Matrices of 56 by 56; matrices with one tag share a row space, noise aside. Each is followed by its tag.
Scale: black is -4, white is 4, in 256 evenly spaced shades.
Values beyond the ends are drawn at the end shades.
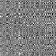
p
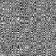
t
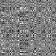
t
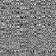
t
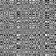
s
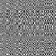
p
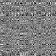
t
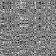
t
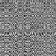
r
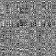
t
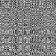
r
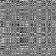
t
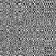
p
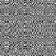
r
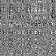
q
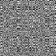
s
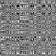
t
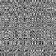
r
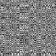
t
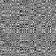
t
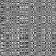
t
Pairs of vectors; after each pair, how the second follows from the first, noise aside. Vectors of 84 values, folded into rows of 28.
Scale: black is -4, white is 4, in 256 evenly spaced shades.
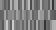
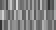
wrapped around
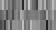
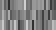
reversed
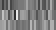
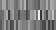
reversed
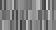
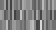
wrapped around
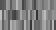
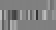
partly zeroed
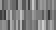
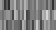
wrapped around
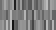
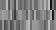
wrapped around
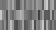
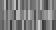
wrapped around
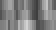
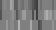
partly zeroed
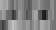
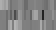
partly zeroed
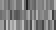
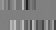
partly zeroed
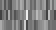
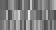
reversed
